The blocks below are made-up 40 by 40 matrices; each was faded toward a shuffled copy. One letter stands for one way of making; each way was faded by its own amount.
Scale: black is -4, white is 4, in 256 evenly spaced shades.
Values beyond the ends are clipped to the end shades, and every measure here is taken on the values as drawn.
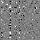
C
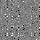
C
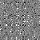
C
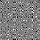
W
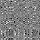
W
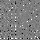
C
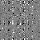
C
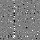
C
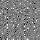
C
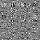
W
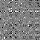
W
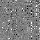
C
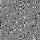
C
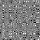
W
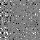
C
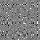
W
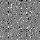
C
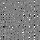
C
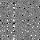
C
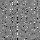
C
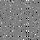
C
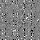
C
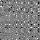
W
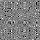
W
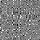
W
